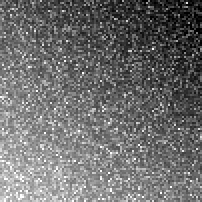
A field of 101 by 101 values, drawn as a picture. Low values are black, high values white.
Mirror symmetry: none. Odd rows or columns: none. Ninth with the lowest average: top right. Ninth with the highest average: bottom left. Slope: up to the bottom left. Stripes: none.
